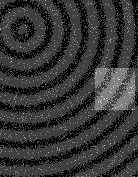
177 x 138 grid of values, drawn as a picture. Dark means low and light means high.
On average the colour sits 20% of the way up the scale. Rings spread out from the top left. There is no overall slope. The halves do not mirror each other. An odd patch, higher than its surroundings, sits in the middle right. The ninth with the highest average is the middle right.
